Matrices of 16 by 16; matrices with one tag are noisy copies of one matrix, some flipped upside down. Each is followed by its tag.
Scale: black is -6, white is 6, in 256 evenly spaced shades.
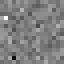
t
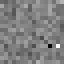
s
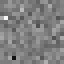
t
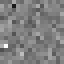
t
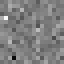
t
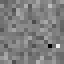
s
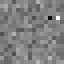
s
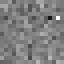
s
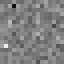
t
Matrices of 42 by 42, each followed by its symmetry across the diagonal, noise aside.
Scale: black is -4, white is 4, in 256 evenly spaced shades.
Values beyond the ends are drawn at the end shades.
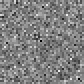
symmetric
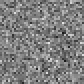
neither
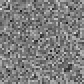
symmetric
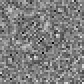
symmetric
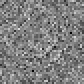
symmetric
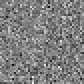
neither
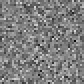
neither
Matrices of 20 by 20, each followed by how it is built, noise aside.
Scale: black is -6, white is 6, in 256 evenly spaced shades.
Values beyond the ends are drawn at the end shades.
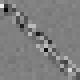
banded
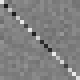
diagonal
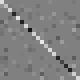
diagonal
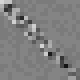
banded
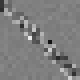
banded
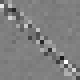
banded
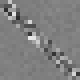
banded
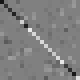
diagonal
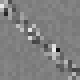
banded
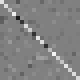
diagonal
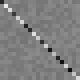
diagonal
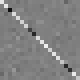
diagonal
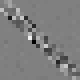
banded
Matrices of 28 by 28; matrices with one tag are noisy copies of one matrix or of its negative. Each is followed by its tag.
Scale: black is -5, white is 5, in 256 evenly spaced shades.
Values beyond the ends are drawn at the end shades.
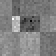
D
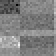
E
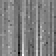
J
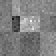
D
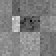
D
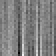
J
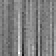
J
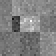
D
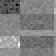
E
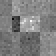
D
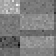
E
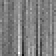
J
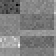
E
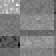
E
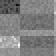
E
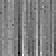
J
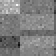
E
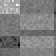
E
